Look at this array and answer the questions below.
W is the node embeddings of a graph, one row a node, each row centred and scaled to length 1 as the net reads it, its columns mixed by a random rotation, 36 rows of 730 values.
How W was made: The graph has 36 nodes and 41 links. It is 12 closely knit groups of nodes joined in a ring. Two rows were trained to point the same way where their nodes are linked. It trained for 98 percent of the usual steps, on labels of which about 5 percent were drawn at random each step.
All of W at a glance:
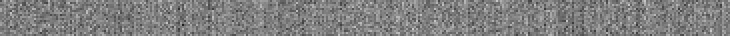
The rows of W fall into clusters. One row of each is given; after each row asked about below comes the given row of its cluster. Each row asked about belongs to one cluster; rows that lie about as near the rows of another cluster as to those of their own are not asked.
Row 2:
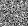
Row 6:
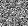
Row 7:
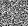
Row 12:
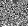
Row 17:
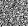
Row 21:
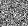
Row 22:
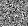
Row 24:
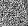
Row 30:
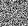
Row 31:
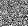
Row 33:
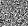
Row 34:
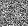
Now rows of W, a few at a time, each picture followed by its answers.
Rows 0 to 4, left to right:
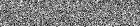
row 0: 2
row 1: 6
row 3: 30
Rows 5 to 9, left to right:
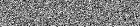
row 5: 24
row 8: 21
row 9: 22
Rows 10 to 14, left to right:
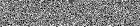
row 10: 34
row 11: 30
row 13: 31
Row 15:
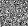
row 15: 33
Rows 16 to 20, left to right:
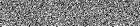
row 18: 24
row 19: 33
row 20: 12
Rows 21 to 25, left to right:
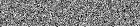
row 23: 7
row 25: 22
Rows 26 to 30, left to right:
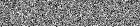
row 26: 17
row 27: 34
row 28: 21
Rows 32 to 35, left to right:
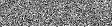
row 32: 7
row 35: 2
